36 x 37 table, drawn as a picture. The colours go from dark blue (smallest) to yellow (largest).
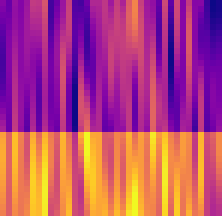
The grain runs up and down. The ninth with the lowest average is the top right. A horizontal seam about 60% of the way down splits the table, and the bottom part is higher.
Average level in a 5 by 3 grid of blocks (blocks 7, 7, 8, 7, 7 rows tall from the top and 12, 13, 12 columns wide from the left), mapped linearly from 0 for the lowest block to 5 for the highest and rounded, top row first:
110
110
011
555
554
